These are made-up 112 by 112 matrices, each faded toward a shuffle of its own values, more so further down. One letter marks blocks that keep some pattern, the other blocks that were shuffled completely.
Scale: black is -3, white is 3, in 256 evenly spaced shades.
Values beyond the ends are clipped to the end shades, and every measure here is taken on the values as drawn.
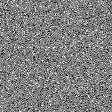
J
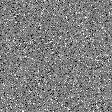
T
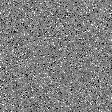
T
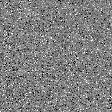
J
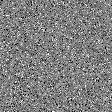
T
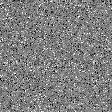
J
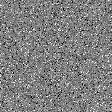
J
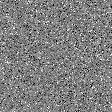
T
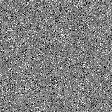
J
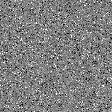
J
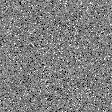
T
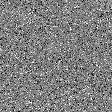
T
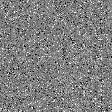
J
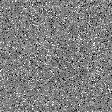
J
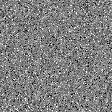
J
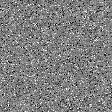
J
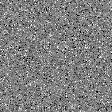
J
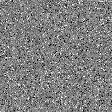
J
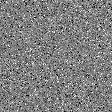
T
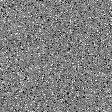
T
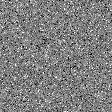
T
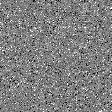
J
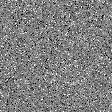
T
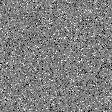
T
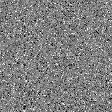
J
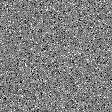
T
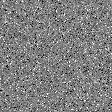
T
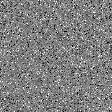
J
